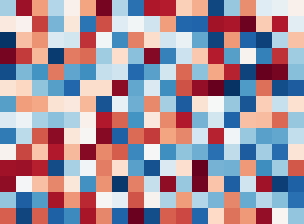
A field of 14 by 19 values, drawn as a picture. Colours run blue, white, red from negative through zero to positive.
The middle left is the smoothest part. No single row or column stands out from its neighbours. The texture is fine-grained noise. There is no overall slope. The values spread evenly over their range. Neither half mirrors the other.
